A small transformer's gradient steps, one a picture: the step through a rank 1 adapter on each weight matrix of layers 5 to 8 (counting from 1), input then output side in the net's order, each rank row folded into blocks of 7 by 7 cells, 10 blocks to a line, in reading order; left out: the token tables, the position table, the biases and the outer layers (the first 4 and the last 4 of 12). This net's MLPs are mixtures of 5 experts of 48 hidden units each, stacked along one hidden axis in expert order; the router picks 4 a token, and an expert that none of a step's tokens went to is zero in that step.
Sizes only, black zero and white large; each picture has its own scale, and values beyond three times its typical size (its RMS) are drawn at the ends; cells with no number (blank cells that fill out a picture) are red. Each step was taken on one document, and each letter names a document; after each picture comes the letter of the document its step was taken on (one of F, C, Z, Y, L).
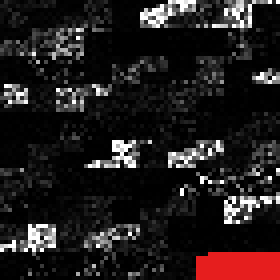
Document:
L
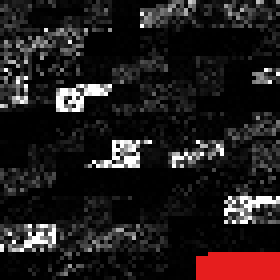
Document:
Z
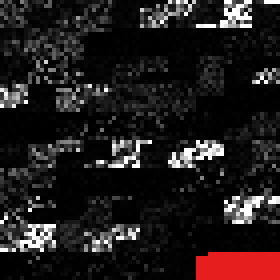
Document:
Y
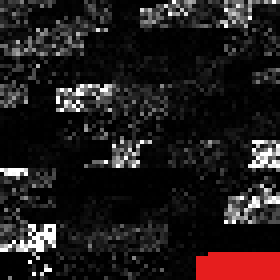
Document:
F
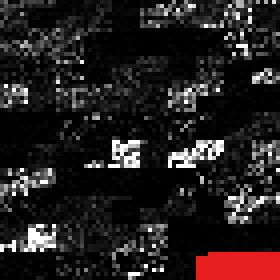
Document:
L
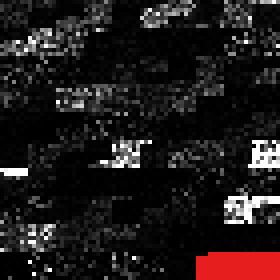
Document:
F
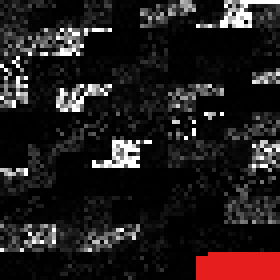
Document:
Z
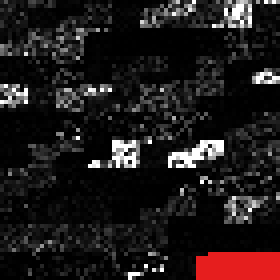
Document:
L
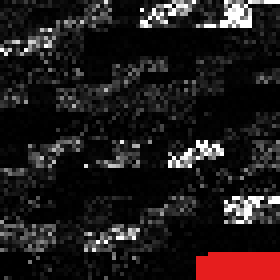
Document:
Y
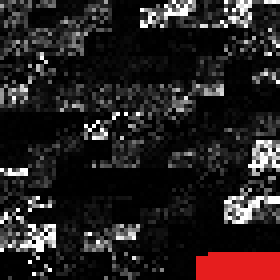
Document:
F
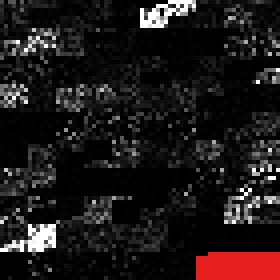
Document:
F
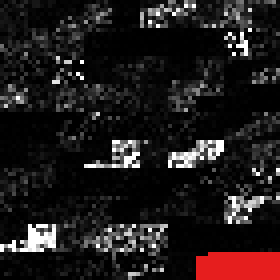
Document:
L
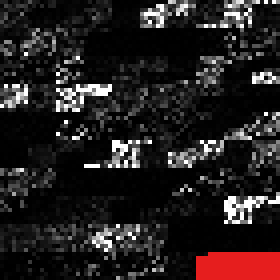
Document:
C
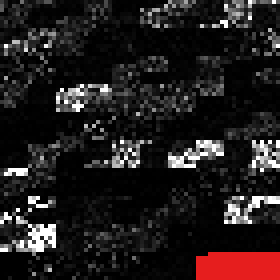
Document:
F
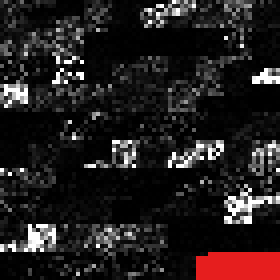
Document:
L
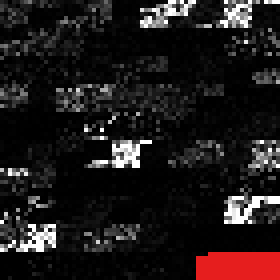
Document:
F
